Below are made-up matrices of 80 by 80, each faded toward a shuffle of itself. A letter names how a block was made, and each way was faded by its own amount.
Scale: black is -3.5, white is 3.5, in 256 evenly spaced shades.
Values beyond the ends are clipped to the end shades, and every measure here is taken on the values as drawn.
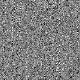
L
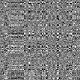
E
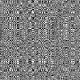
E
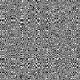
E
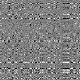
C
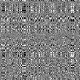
C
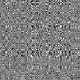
E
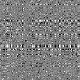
C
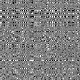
C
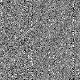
L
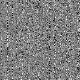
L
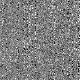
L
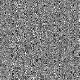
L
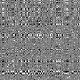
C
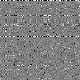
C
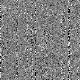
L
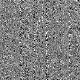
L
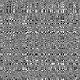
C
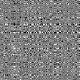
C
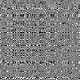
C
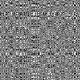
E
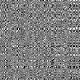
E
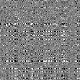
C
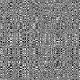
E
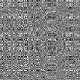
E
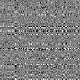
C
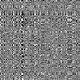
E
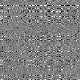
C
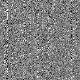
L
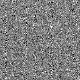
L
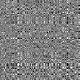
E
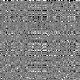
C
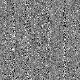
L
